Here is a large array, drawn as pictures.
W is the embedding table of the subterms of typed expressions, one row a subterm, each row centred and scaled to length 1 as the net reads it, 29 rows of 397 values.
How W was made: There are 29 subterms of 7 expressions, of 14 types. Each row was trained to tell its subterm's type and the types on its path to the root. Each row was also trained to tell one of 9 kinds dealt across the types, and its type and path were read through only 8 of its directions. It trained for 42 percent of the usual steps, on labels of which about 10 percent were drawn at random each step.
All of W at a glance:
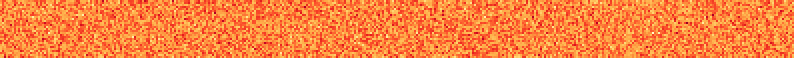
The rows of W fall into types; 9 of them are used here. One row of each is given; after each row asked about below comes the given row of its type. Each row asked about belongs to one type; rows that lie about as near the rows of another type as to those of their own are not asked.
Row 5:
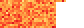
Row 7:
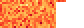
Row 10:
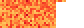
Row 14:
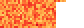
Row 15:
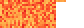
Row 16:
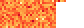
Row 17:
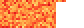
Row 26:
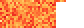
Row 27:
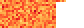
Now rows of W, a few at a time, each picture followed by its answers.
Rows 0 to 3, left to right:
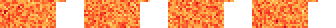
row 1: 5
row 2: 10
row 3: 26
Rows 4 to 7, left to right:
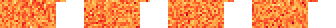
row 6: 5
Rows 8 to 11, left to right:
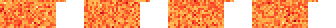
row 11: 15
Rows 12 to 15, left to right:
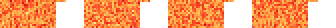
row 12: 14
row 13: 16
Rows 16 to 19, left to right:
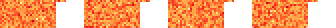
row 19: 27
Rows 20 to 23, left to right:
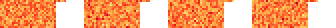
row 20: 15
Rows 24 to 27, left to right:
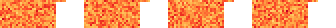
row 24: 17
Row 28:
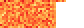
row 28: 27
